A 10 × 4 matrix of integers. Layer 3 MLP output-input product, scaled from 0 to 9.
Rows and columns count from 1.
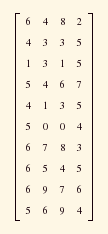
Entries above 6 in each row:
1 0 0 1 0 0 2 0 2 1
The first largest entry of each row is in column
3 4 4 4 4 1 3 1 2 3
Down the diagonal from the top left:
6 3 1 7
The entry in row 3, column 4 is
5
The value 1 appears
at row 3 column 1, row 3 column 3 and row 5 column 2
